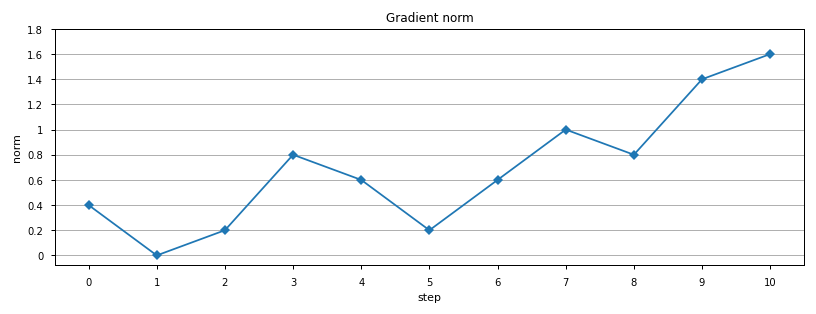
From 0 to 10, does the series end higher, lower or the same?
higher
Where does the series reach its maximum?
10
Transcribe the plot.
Title: Gradient norm
x-axis: step, ticks 0 1 2 3 4 5 6 7 8 9 10
y-axis: norm, ticks 0 0.2 0.4 0.6 0.8 1 1.2 1.4 1.6 1.8
Values:
0.4 0 0.2 0.8 0.6 0.2 0.6 1 0.8 1.4 1.6
